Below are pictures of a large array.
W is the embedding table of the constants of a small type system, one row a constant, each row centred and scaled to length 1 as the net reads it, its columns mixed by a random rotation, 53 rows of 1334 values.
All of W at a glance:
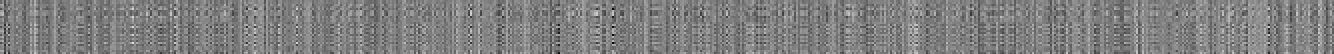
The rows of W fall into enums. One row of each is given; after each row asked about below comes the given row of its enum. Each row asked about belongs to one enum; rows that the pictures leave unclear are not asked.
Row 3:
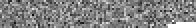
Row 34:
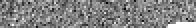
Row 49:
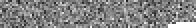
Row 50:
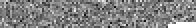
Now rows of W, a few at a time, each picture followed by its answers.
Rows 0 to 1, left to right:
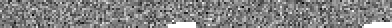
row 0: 3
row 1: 34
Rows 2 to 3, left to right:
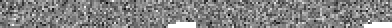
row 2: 34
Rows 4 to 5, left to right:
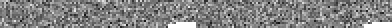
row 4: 50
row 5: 3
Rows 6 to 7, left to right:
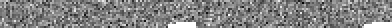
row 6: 50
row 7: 34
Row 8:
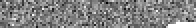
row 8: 34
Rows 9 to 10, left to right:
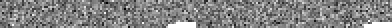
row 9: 34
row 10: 3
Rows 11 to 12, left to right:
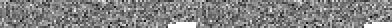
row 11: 50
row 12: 50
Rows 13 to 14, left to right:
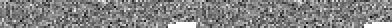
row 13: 50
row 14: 50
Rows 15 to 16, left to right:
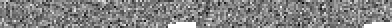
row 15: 50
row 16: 34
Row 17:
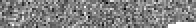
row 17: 34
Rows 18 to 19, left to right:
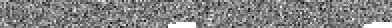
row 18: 50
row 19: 34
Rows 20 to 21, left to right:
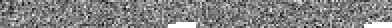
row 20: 34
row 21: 50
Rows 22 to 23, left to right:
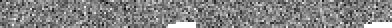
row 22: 34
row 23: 49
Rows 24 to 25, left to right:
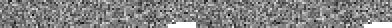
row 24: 3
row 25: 3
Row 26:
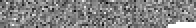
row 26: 34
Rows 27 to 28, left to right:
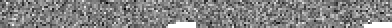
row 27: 34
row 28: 3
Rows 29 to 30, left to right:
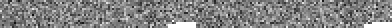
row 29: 3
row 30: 49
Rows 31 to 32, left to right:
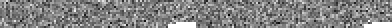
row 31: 50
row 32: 3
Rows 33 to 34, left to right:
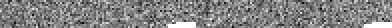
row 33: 3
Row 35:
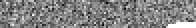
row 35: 34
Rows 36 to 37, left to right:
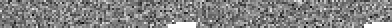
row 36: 3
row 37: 50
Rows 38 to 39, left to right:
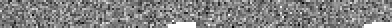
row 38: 3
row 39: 34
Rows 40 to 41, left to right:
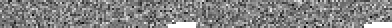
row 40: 3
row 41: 50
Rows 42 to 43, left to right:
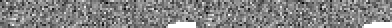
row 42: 34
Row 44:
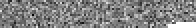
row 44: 3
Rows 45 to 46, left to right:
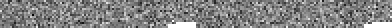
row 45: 3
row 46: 49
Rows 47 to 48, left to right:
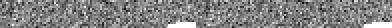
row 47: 34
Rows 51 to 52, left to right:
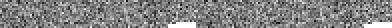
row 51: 49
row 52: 3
